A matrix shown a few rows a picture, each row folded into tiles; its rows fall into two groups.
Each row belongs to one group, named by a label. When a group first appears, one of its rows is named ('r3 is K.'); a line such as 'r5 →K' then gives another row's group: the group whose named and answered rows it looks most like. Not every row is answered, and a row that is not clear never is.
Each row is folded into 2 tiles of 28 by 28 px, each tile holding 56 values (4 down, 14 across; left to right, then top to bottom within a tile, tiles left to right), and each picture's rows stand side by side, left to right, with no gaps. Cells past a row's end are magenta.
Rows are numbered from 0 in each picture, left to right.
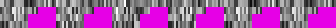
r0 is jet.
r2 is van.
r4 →jet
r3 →jet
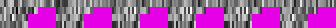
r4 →jet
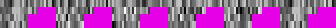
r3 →van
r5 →jet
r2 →jet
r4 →van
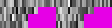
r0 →van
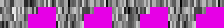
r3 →van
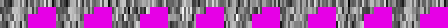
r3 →jet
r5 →jet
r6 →van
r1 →jet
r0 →jet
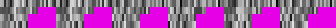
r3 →van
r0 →jet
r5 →van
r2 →van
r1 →jet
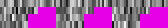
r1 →jet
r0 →van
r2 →van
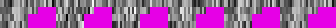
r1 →van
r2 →jet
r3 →jet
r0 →jet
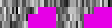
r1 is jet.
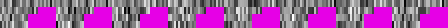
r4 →jet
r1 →van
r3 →jet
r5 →van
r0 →van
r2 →van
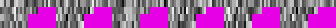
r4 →van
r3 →van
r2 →jet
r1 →van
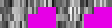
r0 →jet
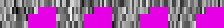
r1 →jet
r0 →van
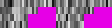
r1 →van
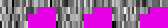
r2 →jet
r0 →van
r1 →jet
